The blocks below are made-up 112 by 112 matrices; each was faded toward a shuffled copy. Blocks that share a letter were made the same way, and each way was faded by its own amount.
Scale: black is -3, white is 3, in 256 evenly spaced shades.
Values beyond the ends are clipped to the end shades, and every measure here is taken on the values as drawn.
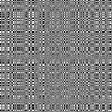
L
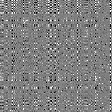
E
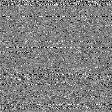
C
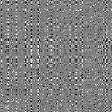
E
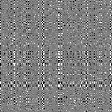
E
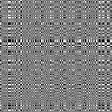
L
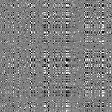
E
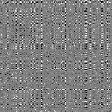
E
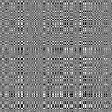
L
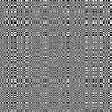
L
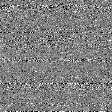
C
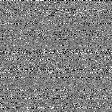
C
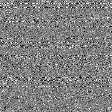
C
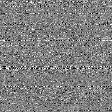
C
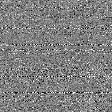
C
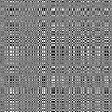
L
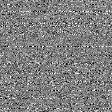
C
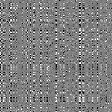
E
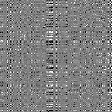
E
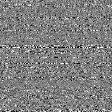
C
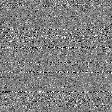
C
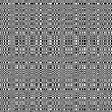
L
